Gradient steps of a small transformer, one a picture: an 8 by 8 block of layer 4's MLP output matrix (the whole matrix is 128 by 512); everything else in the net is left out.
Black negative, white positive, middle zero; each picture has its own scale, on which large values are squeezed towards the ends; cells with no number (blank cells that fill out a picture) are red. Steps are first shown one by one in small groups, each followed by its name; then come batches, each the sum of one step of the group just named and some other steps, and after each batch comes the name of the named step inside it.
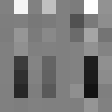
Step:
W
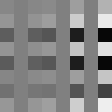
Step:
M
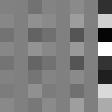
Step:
M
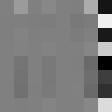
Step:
W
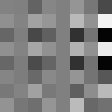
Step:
M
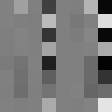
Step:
W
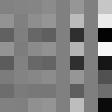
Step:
M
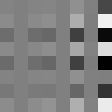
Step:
M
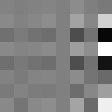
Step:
M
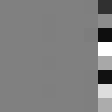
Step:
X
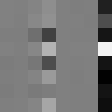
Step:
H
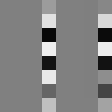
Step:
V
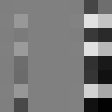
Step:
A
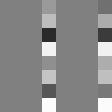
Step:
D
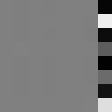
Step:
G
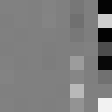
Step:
G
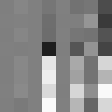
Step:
A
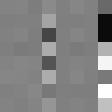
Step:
V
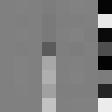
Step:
G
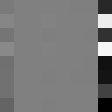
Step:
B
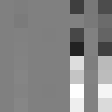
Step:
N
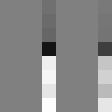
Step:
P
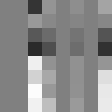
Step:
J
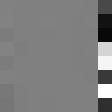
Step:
B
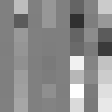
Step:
N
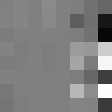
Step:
B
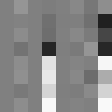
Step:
P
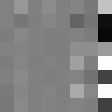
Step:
B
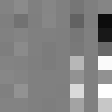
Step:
N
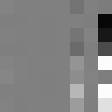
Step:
N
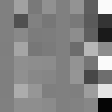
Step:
J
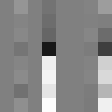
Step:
P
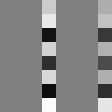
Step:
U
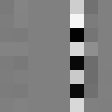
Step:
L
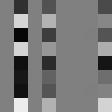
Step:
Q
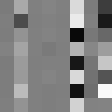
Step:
L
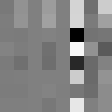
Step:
L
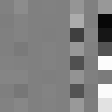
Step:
L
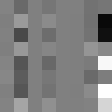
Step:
Q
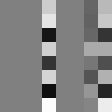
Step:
U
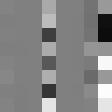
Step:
U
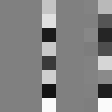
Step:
U
